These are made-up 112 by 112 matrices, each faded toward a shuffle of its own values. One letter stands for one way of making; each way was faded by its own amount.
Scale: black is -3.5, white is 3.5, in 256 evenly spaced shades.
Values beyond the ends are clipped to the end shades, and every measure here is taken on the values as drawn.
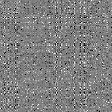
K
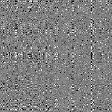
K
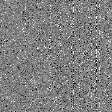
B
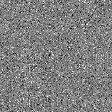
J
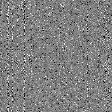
B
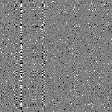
K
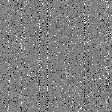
B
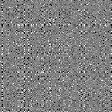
K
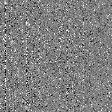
B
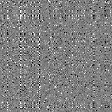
K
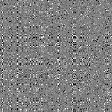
K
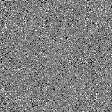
J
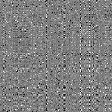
K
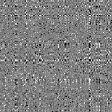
K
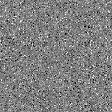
J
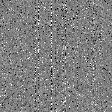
B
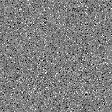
J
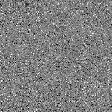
J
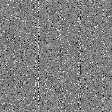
B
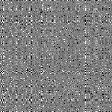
K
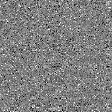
J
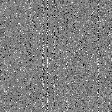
B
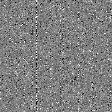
B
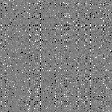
K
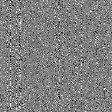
B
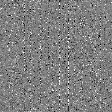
B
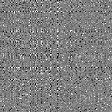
K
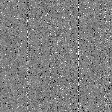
B
